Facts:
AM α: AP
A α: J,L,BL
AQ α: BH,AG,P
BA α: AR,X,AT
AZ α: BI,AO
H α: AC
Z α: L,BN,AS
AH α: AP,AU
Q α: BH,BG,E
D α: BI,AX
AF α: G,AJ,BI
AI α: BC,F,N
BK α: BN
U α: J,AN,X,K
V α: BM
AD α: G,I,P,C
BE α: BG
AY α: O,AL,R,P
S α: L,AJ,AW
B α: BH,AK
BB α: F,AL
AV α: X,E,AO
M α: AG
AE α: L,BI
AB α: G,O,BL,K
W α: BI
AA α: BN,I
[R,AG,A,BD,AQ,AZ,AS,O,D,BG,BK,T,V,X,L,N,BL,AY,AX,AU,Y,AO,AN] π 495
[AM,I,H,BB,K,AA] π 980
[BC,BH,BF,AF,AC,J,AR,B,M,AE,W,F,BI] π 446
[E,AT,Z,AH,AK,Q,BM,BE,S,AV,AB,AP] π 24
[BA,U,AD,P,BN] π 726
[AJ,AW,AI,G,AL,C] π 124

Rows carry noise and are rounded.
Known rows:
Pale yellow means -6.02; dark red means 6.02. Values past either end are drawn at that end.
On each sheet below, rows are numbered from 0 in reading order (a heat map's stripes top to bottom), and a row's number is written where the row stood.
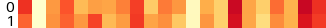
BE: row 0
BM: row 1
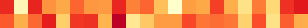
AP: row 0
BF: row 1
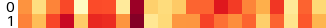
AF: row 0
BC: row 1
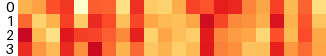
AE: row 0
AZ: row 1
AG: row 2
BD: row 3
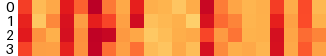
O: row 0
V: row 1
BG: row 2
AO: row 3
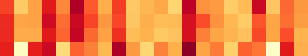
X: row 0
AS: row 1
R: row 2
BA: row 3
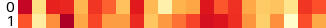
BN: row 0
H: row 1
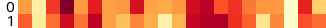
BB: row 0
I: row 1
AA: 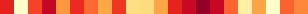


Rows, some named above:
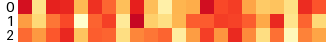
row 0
BN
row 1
W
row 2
AJ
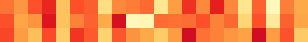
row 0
AJ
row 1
BH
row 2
D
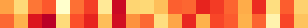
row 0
W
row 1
AI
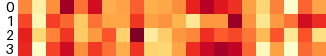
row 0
K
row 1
Z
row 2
M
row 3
AA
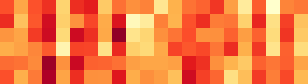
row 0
AW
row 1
B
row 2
F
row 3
BI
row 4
L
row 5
A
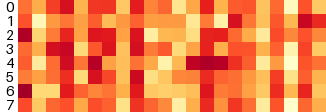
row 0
AL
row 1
E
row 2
BK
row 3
AI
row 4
I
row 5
J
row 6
AQ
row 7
G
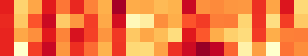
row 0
AY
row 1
B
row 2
AU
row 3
AA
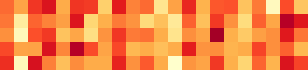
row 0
AL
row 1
AT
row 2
S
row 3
N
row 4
AH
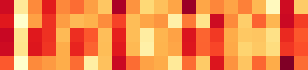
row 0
P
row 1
Q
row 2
BN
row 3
BN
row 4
AB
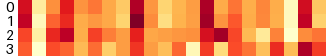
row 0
P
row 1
AD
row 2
AM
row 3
AV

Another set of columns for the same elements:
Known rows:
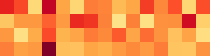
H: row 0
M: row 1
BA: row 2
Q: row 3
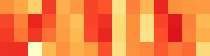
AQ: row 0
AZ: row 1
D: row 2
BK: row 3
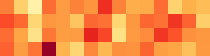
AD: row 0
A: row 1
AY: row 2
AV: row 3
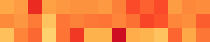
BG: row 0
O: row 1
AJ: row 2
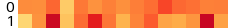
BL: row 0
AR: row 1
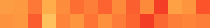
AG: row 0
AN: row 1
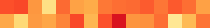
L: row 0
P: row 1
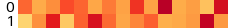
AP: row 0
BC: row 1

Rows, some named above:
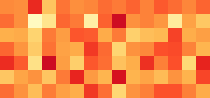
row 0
AX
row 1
BN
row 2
AI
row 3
V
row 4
BB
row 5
AL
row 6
V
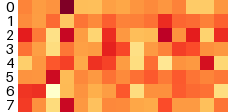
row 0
Q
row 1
AU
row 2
AM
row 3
AY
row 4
B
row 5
AO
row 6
BK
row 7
AB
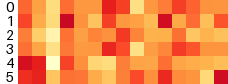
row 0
AY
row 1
AH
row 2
AD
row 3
AY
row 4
Z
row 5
I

